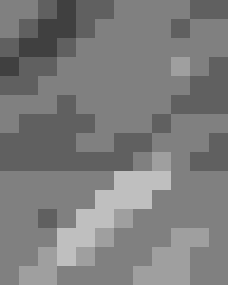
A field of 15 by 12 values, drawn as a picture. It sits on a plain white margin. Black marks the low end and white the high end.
Grain: diagonal, up to the right. Seam: horizontal, 60% of the way down, the bottom part higher. Ninth with the highest average: bottom middle. Calmest part: top middle. Ninth with the lowest average: top left.
